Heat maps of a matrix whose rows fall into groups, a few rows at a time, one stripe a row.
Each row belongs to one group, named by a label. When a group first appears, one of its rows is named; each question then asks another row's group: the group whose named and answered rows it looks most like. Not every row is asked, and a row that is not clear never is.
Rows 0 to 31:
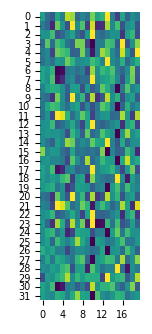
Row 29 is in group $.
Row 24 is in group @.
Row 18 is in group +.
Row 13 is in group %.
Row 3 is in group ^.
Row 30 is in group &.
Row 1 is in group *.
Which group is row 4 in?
^
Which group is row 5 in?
$
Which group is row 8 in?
%
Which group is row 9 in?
*
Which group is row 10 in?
%
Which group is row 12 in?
&
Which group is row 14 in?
$
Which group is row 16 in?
%
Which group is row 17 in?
&
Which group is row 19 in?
@
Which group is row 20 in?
*
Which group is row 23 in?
*
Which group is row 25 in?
^
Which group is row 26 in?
@
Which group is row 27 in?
^
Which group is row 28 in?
+
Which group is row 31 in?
^
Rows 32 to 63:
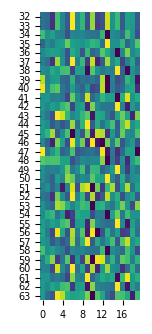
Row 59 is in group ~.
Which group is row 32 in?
*
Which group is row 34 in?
@
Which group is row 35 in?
$
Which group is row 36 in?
%
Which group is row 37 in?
*
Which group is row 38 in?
+
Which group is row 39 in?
@
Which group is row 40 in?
@
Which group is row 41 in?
%
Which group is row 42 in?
+
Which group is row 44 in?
%
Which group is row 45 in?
~
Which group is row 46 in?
*
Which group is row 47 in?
@
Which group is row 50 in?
$
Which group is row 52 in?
*
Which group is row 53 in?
^
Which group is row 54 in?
@
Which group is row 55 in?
+
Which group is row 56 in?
*
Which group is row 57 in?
%
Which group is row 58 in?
@
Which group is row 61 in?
%
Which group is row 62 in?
+
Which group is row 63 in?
^
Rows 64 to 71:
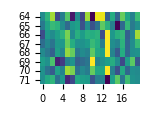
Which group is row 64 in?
~
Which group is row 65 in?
%
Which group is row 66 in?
$
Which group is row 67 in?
$
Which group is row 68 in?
$
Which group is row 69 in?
&
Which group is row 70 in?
$
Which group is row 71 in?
@
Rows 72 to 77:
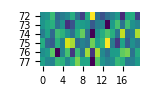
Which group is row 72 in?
&
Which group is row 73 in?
@
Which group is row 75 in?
$
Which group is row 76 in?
~
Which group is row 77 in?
^
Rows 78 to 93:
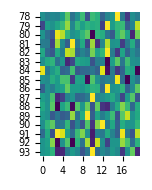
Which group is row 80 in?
^
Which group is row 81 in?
*
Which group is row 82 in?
$
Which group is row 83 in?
@
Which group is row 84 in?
@
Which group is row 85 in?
+
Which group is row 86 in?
$
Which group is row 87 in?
&
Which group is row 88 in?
~
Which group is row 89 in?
%
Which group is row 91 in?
^
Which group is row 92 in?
~
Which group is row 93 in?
&
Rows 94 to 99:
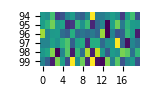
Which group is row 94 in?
&
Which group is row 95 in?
@
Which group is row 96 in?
@
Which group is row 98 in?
~
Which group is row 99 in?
*
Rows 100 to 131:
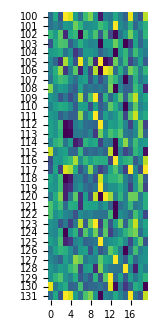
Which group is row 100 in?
^
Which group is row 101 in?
$
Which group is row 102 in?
~
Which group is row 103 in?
%
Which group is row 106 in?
~
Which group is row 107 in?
%
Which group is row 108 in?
@
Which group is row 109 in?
%
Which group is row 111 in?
%
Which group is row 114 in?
@
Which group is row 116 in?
$
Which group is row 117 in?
^
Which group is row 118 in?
&
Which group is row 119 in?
&
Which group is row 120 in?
~
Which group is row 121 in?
~
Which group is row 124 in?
~
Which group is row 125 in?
&
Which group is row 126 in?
%
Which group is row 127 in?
$
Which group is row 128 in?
+
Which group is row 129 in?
~
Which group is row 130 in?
@
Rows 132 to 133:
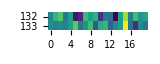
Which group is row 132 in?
@
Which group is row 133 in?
+
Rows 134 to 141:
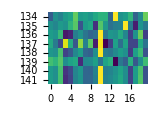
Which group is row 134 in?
$
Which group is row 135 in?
+
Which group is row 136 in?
&
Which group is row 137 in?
*
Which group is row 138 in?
&
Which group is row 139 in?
~
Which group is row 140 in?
&
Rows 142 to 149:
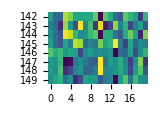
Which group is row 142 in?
^
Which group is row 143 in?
*
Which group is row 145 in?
$
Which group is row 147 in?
&
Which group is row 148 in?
&
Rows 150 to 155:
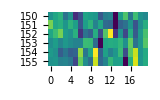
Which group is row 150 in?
@
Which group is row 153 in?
^
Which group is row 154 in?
%
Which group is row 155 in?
%
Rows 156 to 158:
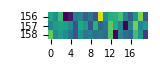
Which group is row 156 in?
&
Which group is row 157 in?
%
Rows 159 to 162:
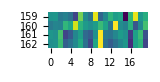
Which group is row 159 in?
%
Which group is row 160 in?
$
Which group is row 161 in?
&
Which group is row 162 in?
&
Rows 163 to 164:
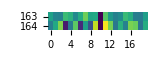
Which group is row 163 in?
^
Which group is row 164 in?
~
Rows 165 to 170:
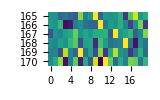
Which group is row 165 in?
%
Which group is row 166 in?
&
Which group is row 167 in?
$
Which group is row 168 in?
+
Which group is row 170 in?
~
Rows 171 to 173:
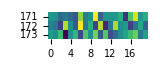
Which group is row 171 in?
%
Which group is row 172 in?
*
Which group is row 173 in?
~
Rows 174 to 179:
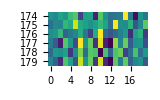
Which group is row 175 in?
$
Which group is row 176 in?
&
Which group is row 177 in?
*
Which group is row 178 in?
%
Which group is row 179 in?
*
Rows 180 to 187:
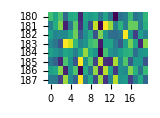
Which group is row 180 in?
~
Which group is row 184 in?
^
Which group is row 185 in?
*
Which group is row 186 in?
~
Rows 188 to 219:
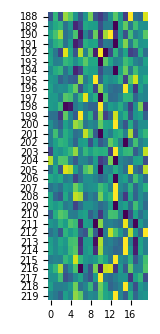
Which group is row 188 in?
^
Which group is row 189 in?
@
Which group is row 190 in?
~
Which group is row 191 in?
@
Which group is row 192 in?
*
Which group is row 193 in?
^
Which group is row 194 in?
@
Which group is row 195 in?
%
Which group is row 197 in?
^
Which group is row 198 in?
&
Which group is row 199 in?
*
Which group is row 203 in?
$
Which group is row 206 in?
@
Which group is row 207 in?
$
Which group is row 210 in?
%
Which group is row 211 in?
+
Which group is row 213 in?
+
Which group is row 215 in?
$
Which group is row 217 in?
&
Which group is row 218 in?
+
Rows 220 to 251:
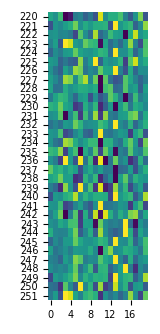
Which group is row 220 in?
&
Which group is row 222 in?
%
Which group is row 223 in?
^
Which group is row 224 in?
$
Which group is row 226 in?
$
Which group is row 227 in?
^
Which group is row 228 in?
^
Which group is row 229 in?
%
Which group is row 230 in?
@
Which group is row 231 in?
~
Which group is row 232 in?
$
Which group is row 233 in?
&
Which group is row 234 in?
^
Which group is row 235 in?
~
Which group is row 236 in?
*
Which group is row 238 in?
@
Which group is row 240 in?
$
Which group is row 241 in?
&
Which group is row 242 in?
~
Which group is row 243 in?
+
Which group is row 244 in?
+
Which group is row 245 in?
$
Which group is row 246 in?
^
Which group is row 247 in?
$
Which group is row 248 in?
+
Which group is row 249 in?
$
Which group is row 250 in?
*
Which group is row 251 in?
^
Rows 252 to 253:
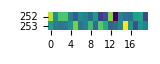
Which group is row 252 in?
@
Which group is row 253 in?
+
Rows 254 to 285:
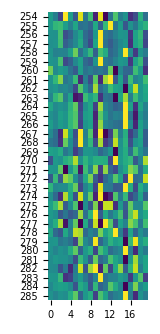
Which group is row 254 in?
*
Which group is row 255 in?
~
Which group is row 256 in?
&
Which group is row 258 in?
+
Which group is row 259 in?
&
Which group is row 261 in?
~
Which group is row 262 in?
%
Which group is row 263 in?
@
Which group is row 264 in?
+
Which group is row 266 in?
+
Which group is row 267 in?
*
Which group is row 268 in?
*
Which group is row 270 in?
$
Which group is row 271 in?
~
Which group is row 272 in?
^
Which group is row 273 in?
+
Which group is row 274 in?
*
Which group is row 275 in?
~
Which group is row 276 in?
%
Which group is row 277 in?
~
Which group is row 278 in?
$
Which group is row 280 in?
+
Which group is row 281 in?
%
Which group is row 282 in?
%
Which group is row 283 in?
&
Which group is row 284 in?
%
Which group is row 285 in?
+
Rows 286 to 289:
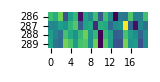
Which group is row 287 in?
+
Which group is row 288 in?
^
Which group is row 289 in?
^
